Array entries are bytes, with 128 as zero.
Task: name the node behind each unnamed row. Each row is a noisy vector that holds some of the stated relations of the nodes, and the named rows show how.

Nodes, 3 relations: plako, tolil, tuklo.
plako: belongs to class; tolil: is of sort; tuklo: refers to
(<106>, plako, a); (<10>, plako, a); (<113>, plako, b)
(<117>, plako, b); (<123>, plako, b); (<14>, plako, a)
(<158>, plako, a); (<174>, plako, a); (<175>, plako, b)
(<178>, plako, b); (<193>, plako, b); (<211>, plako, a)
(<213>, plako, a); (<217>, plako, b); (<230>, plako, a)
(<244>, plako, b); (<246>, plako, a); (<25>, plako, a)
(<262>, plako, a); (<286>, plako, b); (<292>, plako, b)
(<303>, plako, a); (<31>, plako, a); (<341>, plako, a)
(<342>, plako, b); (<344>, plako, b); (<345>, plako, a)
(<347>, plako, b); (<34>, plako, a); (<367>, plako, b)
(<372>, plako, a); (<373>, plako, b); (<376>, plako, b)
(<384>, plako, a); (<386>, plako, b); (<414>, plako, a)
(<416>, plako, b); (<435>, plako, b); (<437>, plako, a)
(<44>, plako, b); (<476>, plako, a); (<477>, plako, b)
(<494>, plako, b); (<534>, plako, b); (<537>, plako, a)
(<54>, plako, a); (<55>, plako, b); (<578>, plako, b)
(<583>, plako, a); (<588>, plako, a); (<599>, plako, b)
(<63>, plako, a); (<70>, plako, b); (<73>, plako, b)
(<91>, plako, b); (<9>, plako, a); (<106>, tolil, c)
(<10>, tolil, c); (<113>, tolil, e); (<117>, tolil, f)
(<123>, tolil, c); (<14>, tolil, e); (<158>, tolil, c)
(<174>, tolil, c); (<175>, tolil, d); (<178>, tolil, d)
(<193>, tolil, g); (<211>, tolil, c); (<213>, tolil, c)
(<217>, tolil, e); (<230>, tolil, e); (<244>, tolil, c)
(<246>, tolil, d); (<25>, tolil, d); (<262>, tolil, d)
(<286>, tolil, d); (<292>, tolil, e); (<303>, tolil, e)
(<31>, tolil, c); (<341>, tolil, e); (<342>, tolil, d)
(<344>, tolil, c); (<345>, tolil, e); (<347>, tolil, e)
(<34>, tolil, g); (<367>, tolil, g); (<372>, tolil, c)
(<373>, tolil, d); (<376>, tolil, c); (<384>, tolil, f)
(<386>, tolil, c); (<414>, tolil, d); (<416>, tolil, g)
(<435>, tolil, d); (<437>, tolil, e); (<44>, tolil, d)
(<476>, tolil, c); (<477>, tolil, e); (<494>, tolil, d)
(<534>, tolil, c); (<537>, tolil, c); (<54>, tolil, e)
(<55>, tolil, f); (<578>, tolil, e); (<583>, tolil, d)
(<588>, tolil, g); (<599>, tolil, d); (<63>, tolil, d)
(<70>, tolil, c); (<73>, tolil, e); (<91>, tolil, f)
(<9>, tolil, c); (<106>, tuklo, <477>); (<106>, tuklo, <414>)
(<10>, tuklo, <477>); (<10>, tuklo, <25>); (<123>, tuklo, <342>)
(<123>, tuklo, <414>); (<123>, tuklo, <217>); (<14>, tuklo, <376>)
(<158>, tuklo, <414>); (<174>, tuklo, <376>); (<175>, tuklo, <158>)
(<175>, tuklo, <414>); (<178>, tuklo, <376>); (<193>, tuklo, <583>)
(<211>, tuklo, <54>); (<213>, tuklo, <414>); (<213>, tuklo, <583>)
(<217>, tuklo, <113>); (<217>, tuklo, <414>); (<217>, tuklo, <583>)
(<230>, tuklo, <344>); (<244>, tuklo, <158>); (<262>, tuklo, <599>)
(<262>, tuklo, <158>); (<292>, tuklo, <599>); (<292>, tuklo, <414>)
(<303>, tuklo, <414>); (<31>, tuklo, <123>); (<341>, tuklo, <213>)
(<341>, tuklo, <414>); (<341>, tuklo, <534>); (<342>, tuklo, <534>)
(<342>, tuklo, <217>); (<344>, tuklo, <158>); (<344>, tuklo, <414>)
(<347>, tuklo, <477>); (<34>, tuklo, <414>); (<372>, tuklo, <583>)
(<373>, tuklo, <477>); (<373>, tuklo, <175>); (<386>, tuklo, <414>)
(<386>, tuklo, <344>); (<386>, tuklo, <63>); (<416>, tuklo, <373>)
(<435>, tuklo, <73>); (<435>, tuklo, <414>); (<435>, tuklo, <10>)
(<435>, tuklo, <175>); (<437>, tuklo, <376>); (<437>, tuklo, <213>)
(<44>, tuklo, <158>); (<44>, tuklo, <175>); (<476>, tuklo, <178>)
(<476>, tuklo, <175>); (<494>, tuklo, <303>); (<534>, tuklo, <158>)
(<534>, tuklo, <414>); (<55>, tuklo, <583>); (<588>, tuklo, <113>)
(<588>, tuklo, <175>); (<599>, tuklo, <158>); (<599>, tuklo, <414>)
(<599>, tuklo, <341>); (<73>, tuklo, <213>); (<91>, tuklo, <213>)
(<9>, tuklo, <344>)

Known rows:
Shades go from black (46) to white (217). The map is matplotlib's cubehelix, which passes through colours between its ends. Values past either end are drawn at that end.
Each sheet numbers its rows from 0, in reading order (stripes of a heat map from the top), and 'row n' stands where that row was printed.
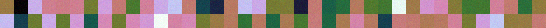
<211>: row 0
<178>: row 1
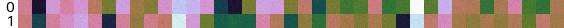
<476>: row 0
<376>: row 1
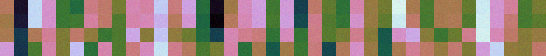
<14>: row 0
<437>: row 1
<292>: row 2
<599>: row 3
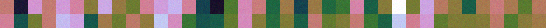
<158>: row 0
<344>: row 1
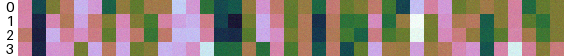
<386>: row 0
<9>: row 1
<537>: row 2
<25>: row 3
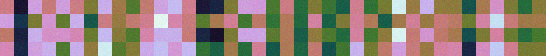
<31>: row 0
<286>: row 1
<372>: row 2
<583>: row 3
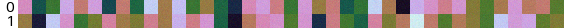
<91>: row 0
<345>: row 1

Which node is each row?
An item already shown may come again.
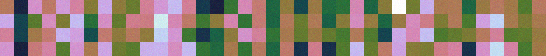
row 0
<158>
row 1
<342>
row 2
<123>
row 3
<63>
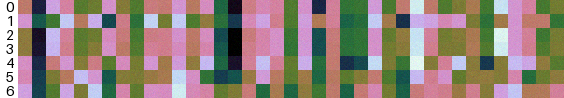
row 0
<230>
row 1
<55>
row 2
<341>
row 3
<341>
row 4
<384>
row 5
<386>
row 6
<175>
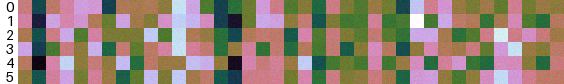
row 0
<70>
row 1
<476>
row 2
<113>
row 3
<494>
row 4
<588>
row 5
<347>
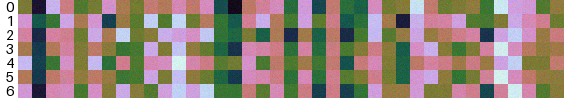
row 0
<303>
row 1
<117>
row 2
<414>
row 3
<292>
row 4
<44>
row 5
<292>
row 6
<246>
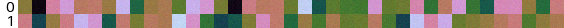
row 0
<34>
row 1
<534>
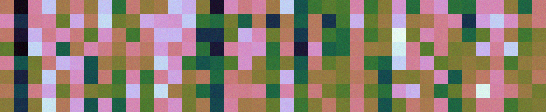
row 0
<588>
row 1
<414>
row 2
<537>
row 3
<54>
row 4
<344>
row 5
<367>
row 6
<217>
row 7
<193>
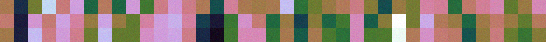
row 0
<416>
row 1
<158>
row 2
<213>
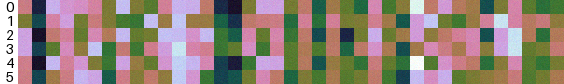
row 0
<372>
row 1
<73>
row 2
<262>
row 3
<435>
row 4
<174>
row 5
<534>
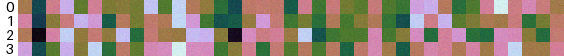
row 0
<113>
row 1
<244>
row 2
<588>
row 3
<373>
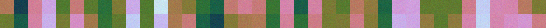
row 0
<578>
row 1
<477>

